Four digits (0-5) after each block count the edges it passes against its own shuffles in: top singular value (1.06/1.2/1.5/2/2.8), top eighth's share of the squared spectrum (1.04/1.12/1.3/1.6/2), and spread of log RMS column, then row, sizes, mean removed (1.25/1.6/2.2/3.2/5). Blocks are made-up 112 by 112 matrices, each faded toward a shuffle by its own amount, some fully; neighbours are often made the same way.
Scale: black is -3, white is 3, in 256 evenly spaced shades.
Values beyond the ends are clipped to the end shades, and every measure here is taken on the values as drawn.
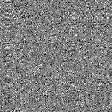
4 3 1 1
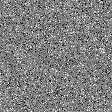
2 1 0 0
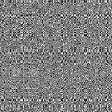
5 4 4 3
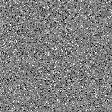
3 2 0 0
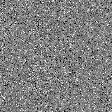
0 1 1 0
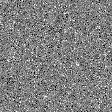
1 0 1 0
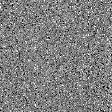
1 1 2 0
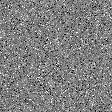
0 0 0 0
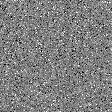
0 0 0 0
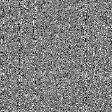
1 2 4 0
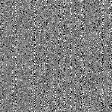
2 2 4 0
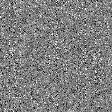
1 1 2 0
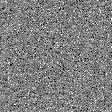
0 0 0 0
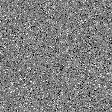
0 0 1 0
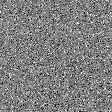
0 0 0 0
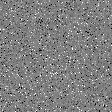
0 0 0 0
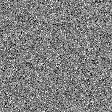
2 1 0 0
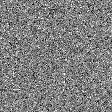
0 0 0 0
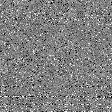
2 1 0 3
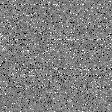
1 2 0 2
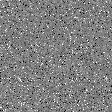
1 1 0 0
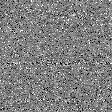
0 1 0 2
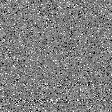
1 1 0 2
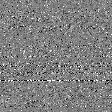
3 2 0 3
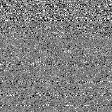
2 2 0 4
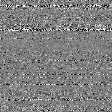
2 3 0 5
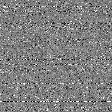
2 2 0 3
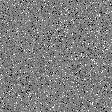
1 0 0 0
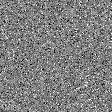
1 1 0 0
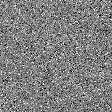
2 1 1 0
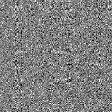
4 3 3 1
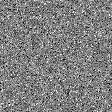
2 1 0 0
